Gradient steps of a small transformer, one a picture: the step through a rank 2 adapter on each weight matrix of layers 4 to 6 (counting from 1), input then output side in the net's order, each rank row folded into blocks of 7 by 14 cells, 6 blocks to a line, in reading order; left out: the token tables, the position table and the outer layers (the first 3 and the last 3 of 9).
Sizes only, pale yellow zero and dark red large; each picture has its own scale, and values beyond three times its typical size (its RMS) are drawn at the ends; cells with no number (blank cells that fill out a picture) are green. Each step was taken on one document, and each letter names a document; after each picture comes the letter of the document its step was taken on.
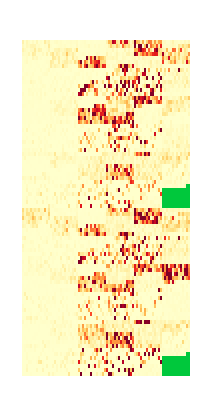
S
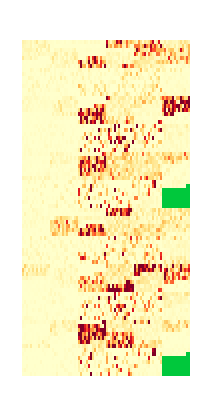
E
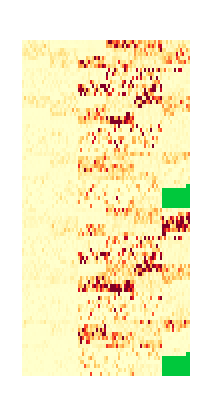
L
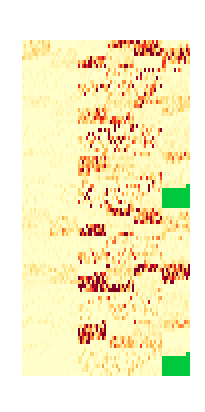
L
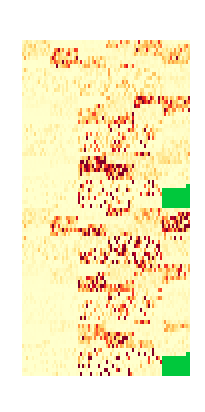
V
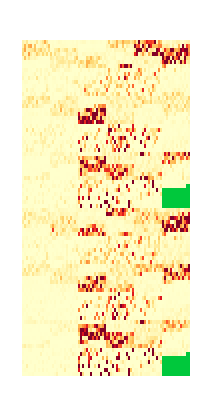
V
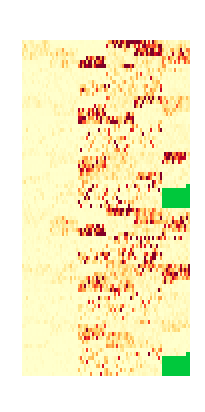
L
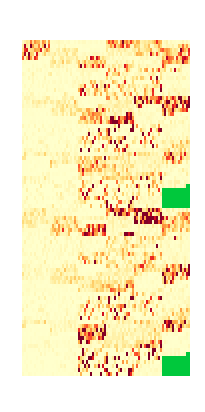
L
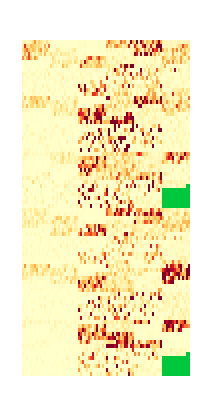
L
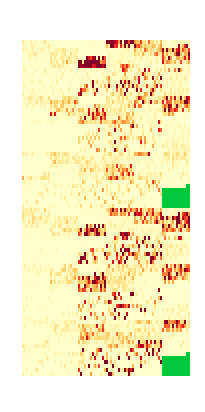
S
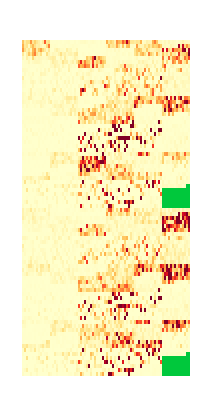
S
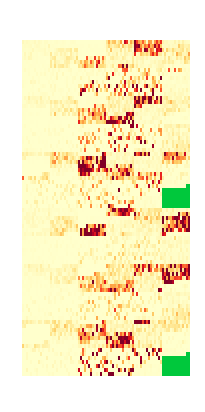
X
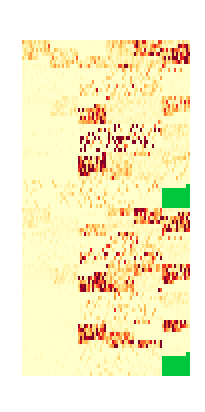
X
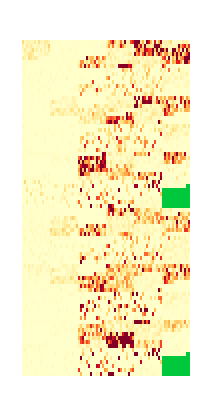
X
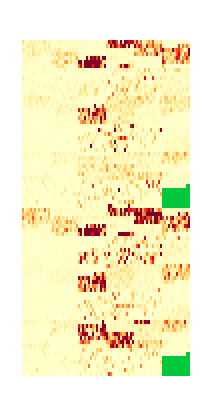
S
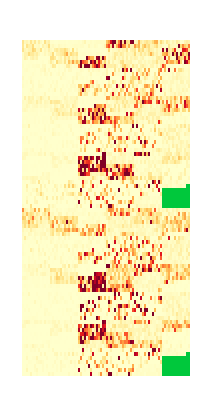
X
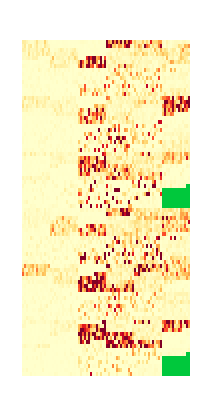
E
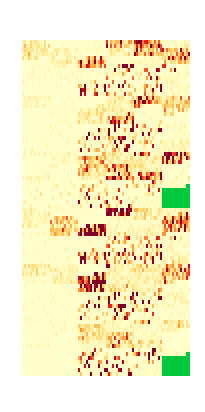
E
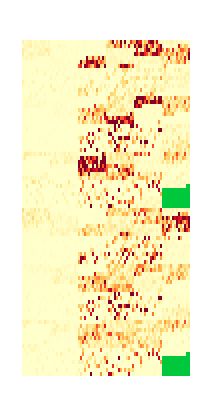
X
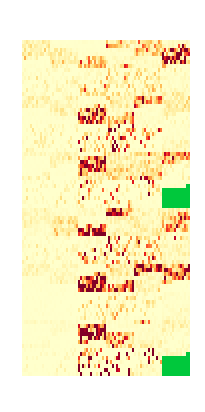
V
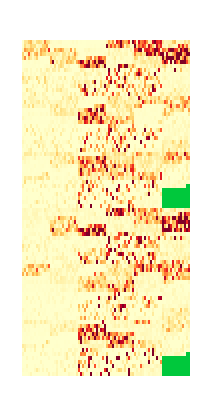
V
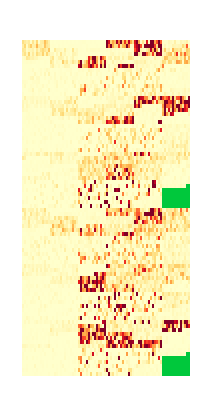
E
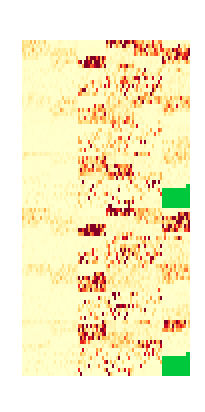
S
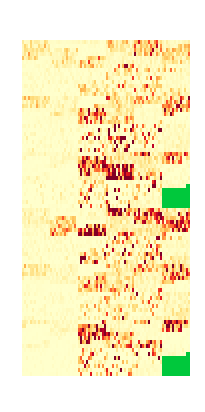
E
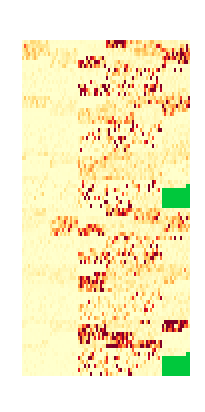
L
